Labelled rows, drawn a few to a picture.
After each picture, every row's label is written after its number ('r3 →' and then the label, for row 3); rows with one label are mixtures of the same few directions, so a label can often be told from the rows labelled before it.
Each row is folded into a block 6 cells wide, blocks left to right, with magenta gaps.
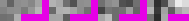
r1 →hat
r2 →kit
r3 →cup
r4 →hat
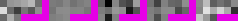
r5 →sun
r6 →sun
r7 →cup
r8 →cup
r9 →kit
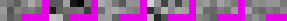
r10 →hat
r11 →cup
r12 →kit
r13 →sun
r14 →sun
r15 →sun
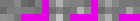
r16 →cup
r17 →cup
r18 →cup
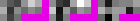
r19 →hat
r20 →hat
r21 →cup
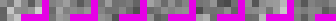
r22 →hat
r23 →hat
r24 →hat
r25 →sun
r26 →cup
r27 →hat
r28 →cup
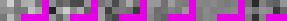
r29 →cup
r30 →sun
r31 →hat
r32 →sun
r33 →hat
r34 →cup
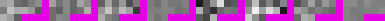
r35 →kit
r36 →kit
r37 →kit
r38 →cup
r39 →kit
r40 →kit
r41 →sun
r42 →sun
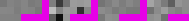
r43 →kit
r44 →cup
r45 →sun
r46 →kit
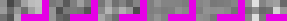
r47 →hat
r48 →hat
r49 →kit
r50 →cup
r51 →kit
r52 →cup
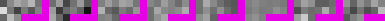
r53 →sun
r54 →hat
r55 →sun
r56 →hat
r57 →hat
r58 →cup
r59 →cup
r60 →kit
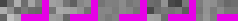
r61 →sun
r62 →kit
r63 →kit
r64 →cup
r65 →hat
